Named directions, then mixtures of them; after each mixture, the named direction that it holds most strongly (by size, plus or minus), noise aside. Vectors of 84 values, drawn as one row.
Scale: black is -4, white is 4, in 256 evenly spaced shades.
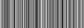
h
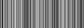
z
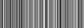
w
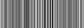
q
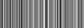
w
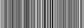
q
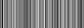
z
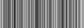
z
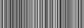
w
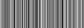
h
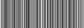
h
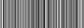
w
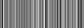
w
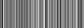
w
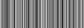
h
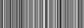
w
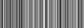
w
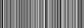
w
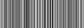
q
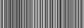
w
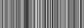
q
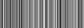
w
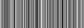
h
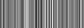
q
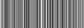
h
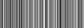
w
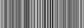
q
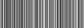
w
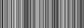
z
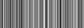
w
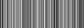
z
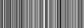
w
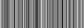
h
